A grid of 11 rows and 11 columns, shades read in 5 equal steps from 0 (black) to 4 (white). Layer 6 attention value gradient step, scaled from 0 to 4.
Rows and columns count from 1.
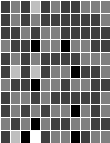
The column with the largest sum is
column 2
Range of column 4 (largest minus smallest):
4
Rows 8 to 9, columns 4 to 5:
1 2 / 2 1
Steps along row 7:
down same down up same down up same down same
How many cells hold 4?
1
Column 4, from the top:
3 2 1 0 2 3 0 1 2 0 4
